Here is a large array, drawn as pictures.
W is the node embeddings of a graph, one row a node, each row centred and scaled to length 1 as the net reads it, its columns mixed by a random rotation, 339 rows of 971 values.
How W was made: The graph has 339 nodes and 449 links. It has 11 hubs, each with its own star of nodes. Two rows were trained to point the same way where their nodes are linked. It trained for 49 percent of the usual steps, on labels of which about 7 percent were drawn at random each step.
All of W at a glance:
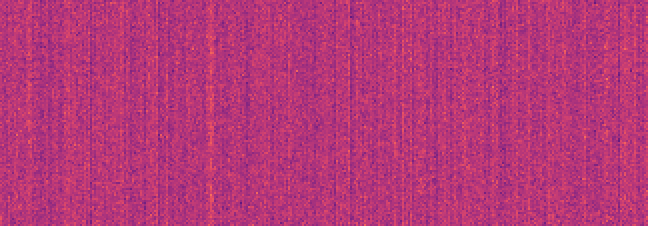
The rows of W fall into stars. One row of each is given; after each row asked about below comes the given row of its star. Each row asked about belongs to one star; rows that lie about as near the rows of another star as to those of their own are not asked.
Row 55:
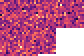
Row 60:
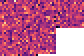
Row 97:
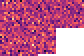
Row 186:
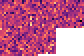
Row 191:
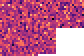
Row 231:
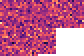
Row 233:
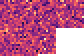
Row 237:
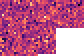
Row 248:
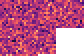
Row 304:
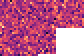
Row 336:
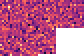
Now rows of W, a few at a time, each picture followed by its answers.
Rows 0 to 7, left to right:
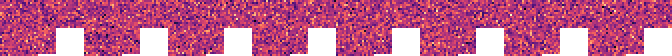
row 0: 231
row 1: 237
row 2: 304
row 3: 231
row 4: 231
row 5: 60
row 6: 248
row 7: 186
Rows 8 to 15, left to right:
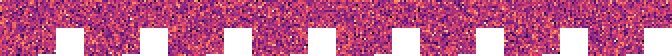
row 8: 304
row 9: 191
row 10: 233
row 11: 336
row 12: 60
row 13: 237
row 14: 237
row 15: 237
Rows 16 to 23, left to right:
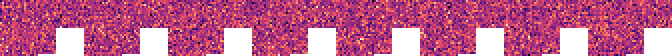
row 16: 97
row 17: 237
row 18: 336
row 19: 248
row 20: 191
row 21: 336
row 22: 304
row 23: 97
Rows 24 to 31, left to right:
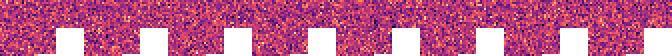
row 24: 186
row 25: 237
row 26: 336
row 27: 97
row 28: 60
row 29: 237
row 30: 191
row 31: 97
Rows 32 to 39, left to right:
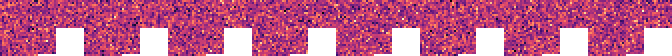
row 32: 231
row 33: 231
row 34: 304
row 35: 97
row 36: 233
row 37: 233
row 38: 233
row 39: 336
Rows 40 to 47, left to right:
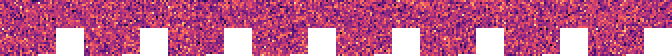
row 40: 191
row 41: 97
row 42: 231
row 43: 248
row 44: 60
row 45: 60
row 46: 186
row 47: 55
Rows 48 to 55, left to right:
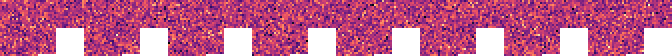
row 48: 191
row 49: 336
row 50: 231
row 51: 55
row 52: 336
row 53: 233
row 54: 55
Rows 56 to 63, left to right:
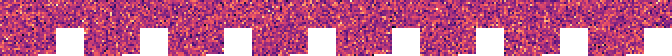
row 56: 231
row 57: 336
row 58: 237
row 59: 231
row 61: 336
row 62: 237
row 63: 233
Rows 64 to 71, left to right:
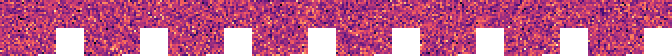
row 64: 55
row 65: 237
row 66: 60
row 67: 248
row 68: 237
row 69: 231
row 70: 248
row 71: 233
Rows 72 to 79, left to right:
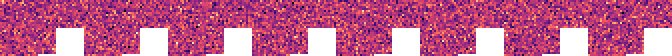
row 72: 237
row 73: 248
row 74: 97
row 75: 186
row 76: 60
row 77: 231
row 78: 186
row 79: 248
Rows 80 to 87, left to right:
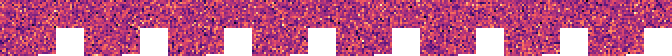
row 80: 336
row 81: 233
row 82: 186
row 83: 186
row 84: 191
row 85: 233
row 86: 55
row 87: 248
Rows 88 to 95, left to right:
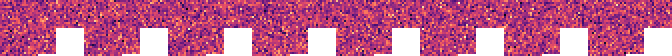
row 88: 237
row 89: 233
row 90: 233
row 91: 55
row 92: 186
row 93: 186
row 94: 304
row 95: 60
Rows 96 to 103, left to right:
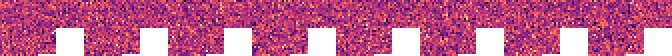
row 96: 60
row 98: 231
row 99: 233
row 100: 231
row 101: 191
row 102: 186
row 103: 248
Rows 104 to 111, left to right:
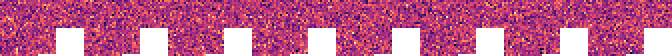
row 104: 248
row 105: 336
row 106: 237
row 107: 248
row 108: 55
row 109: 237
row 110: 97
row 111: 304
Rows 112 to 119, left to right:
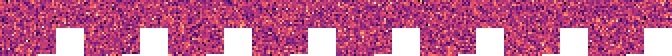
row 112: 231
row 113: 231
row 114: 336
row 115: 55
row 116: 97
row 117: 237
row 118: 233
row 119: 237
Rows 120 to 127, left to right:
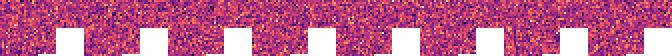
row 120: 97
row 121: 233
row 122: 304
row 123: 231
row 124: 97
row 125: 186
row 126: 60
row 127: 60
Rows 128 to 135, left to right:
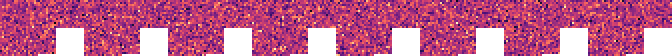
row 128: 186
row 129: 55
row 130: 186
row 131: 186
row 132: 336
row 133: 186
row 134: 231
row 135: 231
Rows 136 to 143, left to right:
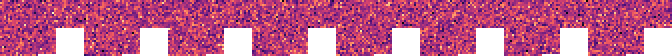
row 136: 248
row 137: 97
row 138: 248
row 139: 233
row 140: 60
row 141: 233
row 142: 97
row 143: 336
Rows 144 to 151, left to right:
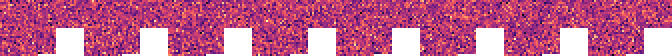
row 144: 231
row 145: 60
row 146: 336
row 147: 60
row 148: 55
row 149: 55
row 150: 336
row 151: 191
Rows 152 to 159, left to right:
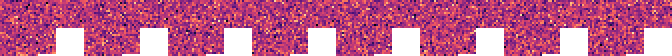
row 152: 248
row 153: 55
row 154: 191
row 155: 237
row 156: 186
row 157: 60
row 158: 336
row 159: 97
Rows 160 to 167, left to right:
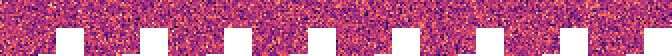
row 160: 60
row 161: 191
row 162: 55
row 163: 191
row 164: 60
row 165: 304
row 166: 231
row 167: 231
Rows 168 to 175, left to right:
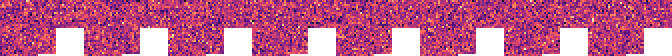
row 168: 233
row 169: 336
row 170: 231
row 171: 186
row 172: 231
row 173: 336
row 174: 233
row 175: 191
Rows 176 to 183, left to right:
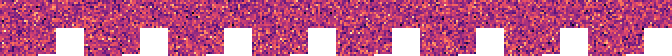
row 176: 60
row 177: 191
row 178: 55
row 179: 60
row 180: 186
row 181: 60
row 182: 60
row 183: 55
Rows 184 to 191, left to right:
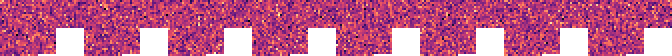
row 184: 55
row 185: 186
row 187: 336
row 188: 231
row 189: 336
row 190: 336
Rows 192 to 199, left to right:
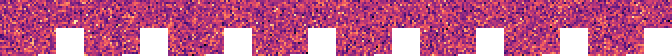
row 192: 237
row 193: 336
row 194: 304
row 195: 60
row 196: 231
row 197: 233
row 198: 233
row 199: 248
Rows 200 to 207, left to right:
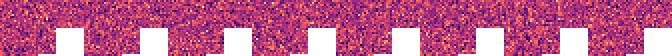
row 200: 191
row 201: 304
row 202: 60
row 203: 248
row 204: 304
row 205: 60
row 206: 97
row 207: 191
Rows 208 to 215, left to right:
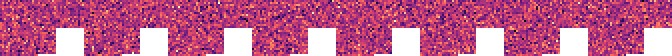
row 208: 97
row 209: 233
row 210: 233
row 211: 248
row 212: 186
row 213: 336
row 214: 233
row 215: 336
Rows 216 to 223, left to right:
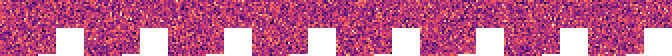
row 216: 336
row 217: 191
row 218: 233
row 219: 97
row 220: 237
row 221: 233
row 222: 191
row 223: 248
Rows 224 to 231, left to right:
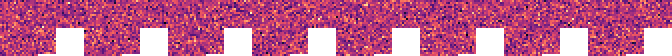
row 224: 97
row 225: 97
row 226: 191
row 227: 233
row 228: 237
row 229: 248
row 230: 233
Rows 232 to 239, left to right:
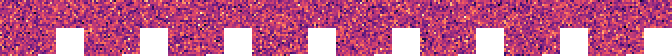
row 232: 248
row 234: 186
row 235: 55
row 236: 233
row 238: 304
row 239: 248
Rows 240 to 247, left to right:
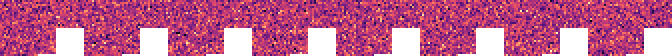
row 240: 304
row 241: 237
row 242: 55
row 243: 304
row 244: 237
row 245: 55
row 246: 60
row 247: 60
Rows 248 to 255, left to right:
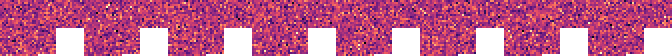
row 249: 191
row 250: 231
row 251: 97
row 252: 55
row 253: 60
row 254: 191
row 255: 186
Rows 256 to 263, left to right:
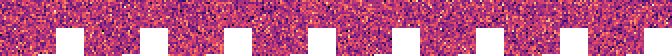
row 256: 237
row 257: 191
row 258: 248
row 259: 237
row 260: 60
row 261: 233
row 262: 237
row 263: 336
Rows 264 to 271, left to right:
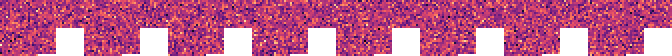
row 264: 248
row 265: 55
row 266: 336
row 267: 97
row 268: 231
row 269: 97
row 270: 233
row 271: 60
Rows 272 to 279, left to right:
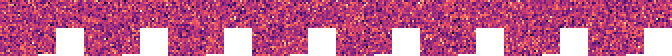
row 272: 233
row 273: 191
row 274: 191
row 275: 233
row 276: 231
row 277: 191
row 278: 60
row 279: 304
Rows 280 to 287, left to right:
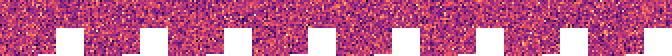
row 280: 55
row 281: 97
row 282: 231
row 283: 55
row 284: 233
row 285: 231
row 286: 55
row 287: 304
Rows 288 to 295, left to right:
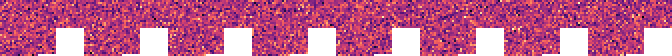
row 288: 231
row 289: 237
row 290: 186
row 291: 304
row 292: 231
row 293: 248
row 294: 237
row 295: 336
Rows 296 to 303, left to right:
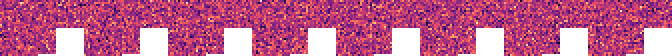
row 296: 237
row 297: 336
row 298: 237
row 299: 248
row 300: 191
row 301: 248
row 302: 60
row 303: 60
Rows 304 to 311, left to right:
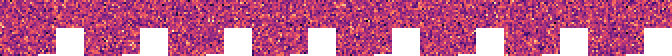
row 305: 304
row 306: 237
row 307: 231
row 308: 231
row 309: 60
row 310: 191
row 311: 191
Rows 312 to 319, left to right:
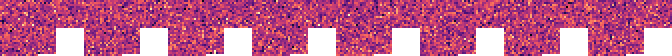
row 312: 231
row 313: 60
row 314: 231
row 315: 248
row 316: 248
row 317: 233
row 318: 191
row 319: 336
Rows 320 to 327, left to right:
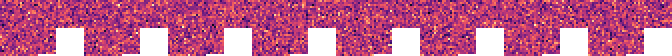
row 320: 186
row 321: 237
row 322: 248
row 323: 191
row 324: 55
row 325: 237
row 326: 186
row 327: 191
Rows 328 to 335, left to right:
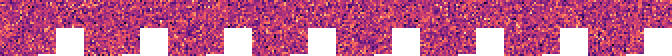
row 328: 233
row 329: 60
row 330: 191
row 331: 237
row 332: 248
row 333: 191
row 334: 304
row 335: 191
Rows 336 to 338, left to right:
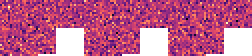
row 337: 336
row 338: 191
